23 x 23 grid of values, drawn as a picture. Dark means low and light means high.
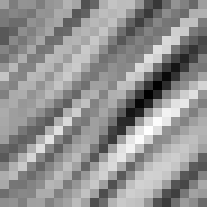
Neither half mirrors the other. There is no overall slope. The grain runs diagonally up to the right. On average the colour sits 60% of the way up the scale.
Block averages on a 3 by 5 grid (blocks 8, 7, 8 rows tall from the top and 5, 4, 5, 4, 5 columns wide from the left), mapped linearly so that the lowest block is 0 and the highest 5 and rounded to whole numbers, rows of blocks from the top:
1 3 3 1 0 / 3 3 2 0 3 / 2 3 3 5 2
